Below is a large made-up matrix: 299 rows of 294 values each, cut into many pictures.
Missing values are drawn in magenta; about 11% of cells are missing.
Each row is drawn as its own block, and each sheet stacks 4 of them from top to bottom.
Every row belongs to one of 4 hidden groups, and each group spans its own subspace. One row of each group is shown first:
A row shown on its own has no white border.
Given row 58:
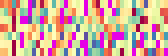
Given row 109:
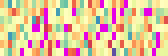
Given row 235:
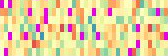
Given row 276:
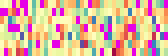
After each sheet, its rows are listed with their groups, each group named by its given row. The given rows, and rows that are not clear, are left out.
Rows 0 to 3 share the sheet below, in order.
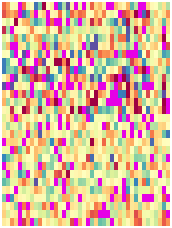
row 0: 58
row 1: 58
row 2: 109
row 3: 58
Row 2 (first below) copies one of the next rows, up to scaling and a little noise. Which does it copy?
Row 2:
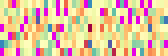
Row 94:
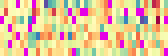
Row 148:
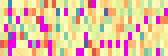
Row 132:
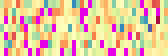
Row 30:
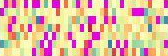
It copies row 30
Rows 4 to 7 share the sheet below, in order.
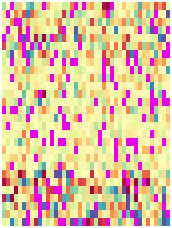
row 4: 235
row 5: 235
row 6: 235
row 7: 58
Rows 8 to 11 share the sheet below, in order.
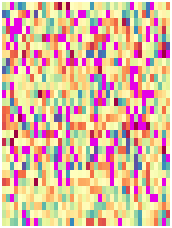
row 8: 58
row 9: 276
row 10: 58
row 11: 58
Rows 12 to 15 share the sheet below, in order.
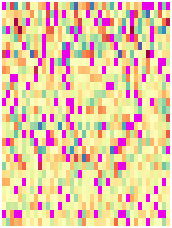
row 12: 235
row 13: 58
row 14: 276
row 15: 276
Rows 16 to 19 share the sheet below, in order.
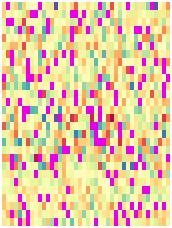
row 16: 235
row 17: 235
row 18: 235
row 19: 109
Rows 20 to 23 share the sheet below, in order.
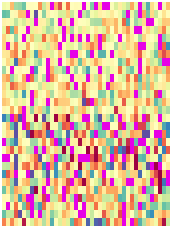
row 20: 58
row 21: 276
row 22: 58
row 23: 109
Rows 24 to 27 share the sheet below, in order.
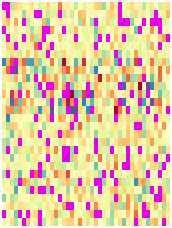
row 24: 235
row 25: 109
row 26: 276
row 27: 58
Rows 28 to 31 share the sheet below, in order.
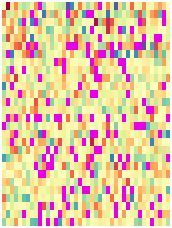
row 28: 276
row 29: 235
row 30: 109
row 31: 235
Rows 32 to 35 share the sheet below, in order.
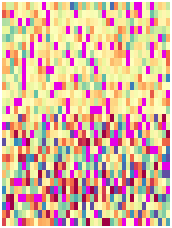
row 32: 276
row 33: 235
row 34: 235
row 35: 235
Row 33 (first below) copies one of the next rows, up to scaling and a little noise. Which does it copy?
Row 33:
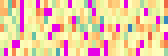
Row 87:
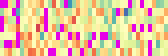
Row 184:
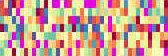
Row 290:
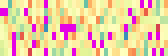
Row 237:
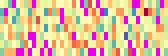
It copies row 184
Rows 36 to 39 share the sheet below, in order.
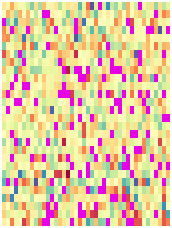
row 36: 235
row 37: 109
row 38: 235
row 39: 58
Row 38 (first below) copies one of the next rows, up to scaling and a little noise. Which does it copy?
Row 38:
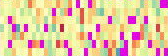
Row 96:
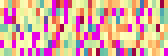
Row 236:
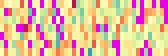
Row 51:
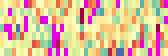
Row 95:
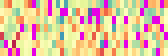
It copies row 51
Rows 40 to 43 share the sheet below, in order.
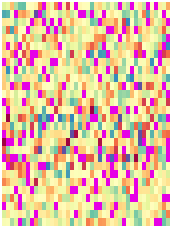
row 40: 58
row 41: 109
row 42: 276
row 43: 58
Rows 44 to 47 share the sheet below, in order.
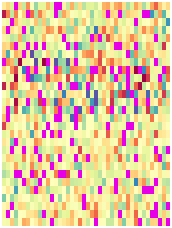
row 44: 235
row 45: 58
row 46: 276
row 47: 58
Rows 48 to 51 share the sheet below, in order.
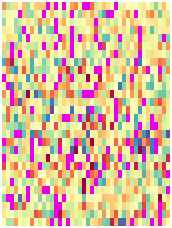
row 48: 235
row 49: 109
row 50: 109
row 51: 235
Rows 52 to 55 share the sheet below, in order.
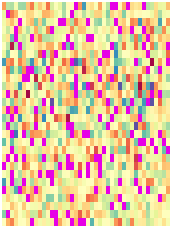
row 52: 109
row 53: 109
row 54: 58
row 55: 235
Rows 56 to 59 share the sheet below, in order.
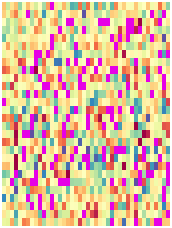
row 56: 276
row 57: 58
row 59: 58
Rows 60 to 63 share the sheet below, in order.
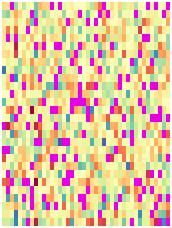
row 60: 58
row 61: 235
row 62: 109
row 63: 58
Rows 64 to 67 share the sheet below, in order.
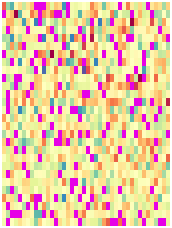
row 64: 109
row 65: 276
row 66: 235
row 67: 235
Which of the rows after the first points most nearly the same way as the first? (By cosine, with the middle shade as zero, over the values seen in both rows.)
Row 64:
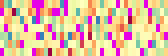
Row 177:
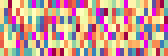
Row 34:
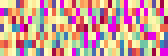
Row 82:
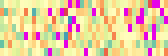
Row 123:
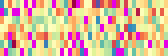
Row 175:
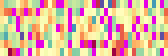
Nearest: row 175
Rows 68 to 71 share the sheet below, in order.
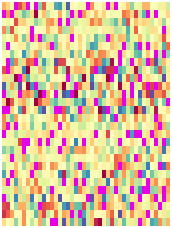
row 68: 58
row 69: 235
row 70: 276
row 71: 109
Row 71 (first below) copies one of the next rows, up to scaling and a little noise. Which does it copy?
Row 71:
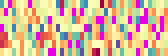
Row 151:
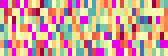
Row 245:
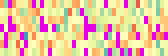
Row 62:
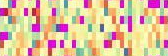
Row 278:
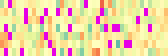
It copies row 278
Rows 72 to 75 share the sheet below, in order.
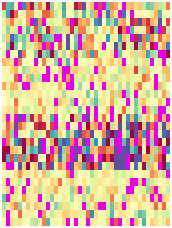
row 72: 109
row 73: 58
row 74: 276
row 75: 109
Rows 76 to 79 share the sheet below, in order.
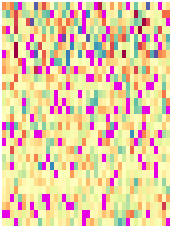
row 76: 58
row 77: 58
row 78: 109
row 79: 276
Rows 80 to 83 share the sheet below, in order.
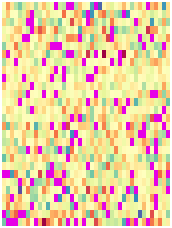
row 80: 235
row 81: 235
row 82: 109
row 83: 276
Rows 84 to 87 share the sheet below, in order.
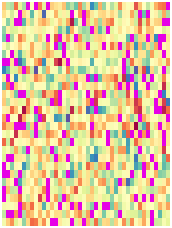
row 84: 276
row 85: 58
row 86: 58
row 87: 235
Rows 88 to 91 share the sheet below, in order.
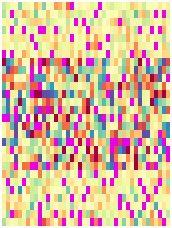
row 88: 58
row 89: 109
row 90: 58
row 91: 276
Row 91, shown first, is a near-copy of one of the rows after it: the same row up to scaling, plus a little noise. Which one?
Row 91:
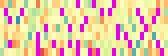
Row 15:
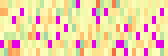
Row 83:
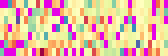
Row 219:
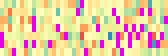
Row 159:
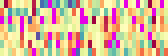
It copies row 83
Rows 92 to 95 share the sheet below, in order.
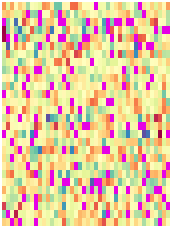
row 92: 235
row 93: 58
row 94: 109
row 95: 235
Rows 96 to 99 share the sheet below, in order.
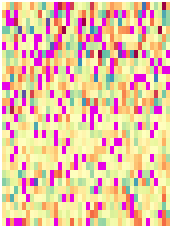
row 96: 235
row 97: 276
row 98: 58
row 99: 58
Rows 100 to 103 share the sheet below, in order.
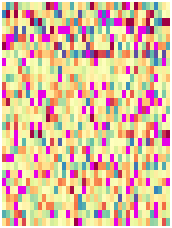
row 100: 109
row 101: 109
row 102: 109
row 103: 276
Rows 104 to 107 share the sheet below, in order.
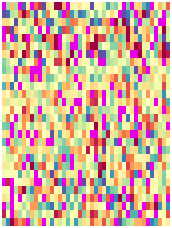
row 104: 58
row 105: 58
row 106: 235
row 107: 276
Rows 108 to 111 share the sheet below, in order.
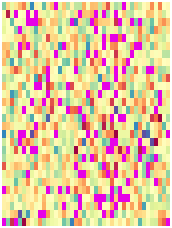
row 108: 109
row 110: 109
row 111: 109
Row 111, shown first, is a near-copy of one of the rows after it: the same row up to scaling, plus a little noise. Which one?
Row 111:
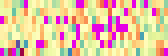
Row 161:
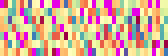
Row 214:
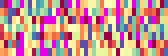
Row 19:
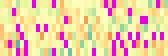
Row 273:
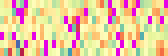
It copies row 273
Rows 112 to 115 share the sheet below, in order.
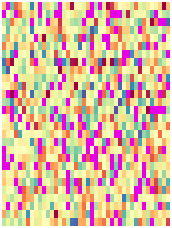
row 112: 235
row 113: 276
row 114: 109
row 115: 276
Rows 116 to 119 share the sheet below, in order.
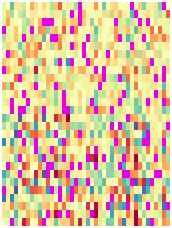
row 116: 235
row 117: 58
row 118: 58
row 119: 58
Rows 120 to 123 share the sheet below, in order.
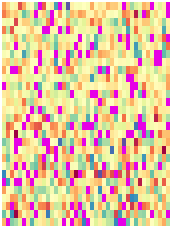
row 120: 58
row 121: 235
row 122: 109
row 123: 276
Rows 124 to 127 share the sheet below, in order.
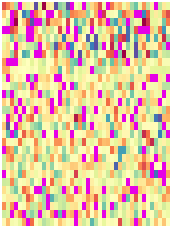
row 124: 58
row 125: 276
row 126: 109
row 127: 235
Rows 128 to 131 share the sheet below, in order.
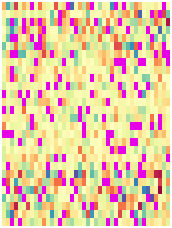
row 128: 276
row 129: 109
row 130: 276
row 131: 109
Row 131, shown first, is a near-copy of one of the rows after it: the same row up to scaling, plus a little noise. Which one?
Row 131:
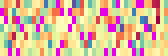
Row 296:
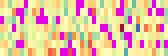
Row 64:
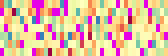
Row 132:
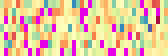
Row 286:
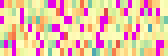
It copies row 132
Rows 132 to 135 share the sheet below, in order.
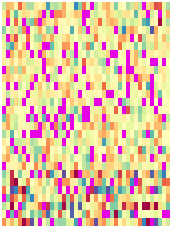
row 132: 109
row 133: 109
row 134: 109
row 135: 276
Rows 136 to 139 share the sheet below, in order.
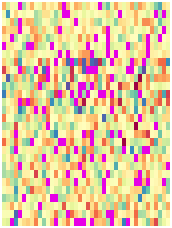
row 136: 109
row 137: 276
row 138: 109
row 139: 58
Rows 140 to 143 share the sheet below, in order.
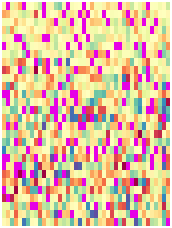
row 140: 58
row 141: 58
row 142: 276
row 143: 58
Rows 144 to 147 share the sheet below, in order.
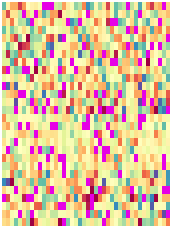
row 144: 109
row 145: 58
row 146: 276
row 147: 235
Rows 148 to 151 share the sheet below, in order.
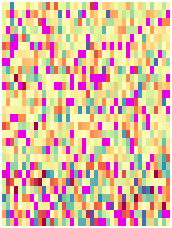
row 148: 109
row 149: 235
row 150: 58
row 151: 109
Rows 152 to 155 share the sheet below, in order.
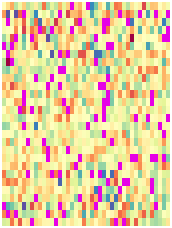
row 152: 109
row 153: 276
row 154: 58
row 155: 276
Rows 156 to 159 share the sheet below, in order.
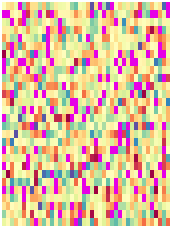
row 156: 235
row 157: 109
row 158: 58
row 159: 276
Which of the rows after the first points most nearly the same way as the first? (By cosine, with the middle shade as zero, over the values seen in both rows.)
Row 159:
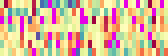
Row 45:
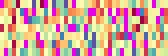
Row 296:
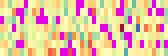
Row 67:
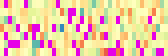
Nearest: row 296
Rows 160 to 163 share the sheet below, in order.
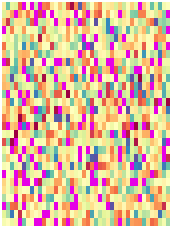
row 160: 276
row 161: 109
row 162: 58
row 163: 109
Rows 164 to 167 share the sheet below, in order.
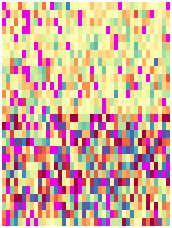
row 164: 58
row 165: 235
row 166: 235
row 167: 235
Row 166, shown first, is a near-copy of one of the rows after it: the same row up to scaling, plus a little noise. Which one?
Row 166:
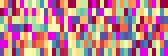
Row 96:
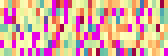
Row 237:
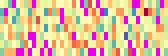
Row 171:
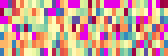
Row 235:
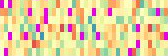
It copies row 171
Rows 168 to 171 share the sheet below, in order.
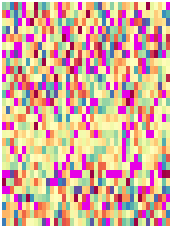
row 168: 58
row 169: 109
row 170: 58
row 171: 235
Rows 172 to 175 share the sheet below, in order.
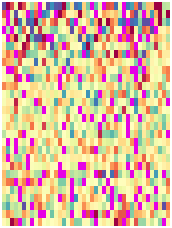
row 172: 109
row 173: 58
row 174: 276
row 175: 276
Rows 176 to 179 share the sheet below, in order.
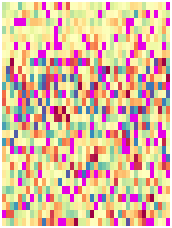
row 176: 58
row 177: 235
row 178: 58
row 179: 109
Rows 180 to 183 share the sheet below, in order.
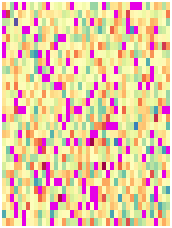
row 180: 235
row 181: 58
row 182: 235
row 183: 109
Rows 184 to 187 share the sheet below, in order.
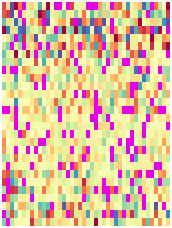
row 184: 235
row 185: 58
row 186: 235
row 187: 276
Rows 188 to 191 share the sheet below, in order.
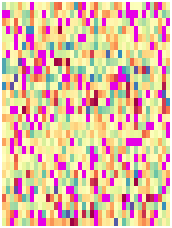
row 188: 235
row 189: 58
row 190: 58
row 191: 109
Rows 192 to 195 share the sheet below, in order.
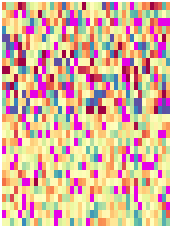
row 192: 109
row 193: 58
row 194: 58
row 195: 58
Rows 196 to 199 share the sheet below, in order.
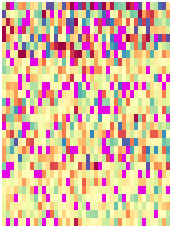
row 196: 276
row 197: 276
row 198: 276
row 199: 276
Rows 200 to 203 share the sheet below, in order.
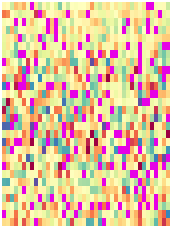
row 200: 58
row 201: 235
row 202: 235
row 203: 58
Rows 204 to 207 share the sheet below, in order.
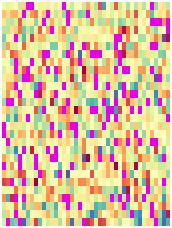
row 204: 276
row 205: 276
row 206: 276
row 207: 58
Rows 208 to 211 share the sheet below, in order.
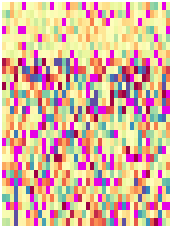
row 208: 235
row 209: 58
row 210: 276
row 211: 58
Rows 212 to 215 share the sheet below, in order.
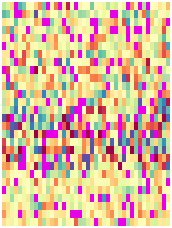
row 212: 58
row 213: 58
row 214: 109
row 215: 109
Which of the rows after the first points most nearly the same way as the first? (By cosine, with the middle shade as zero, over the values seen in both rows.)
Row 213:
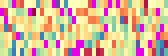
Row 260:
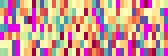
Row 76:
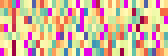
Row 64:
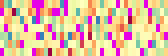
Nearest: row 260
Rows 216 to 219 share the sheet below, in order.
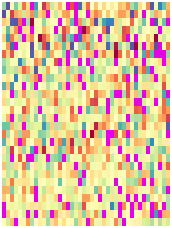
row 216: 276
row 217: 58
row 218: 235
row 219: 276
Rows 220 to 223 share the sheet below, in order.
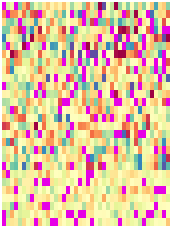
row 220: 276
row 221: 235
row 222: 58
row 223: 109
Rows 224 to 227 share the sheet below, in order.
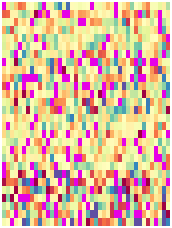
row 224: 58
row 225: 276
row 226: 276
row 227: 58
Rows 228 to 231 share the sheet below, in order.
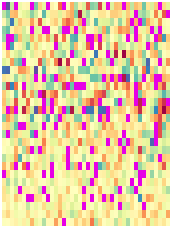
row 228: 276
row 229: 58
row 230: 109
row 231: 109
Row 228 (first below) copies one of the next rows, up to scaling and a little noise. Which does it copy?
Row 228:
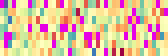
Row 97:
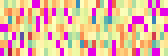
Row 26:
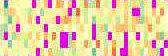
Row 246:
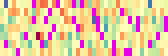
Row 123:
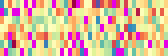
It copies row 26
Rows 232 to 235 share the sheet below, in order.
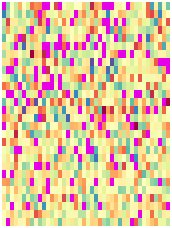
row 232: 235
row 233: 235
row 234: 58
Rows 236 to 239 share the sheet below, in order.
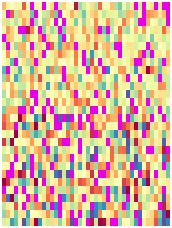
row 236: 235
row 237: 235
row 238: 58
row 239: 58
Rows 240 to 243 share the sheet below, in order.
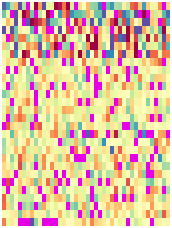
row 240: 58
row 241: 109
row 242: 109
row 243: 235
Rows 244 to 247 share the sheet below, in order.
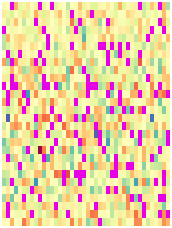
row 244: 276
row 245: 109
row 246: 276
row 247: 58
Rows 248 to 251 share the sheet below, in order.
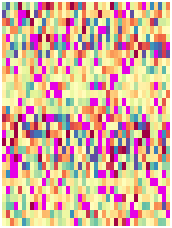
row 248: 276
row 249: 235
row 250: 58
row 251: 276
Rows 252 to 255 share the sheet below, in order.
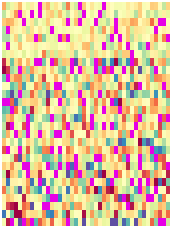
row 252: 109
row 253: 276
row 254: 109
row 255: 276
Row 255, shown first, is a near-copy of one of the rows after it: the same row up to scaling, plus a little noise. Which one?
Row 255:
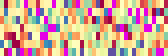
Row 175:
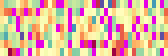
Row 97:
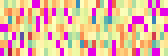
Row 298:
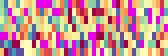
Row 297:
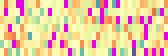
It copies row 297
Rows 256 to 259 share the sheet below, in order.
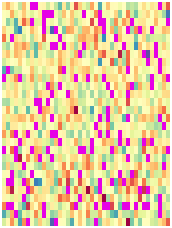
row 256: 235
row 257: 276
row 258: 109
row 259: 109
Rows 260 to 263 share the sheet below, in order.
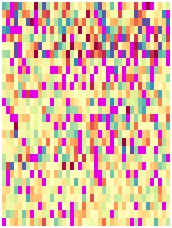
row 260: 58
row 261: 109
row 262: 109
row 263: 235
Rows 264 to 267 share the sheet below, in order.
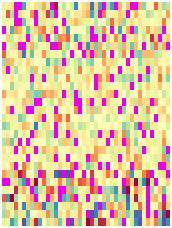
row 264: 235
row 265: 109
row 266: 58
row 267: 58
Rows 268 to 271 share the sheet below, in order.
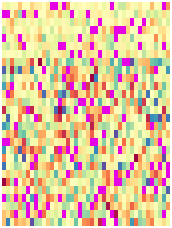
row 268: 109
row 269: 235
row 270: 235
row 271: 235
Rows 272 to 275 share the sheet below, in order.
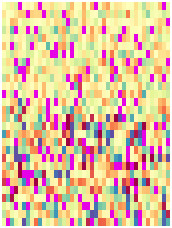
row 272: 235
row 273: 109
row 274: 276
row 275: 58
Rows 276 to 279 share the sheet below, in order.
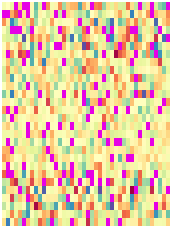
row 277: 109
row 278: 109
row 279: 109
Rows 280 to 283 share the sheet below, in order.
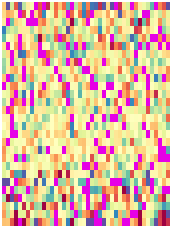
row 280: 276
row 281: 276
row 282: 276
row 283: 58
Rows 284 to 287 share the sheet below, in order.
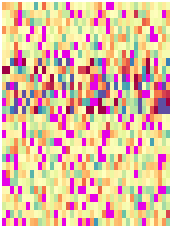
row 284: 58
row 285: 58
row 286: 109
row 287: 109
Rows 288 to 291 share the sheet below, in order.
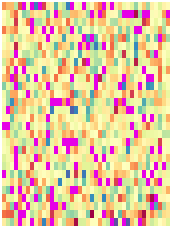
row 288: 58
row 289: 109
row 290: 235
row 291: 109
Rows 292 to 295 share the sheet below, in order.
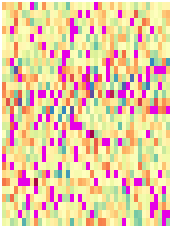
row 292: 58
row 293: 109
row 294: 235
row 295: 58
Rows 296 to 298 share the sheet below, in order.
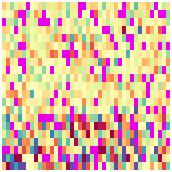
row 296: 109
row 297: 276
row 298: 276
